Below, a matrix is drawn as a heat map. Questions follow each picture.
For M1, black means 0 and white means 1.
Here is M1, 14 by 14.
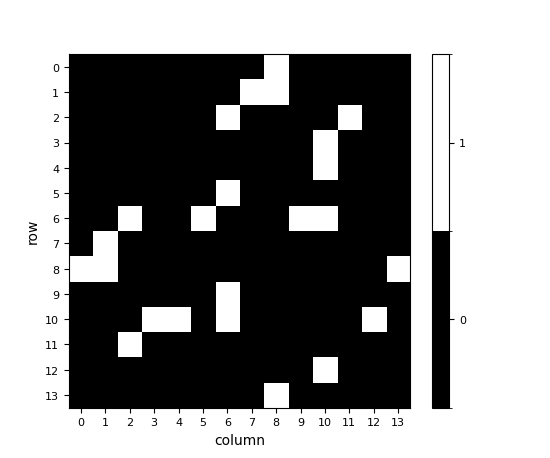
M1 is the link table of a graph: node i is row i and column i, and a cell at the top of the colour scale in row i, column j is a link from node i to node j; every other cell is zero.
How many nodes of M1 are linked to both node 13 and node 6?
0
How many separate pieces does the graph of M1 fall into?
2
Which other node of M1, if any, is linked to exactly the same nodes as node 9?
node 5
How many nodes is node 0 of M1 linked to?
1
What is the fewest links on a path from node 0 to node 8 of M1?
1
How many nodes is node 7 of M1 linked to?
1
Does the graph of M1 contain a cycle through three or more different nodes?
no
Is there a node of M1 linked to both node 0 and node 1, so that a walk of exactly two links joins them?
yes
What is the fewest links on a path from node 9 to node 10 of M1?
2
